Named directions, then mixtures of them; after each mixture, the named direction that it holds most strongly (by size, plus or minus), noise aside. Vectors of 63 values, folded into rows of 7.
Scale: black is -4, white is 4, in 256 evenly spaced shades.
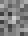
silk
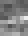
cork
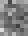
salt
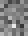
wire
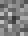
silk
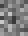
silk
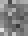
salt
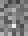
wire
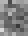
salt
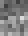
cork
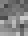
cork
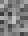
silk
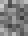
salt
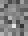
wire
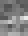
cork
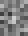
silk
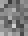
wire
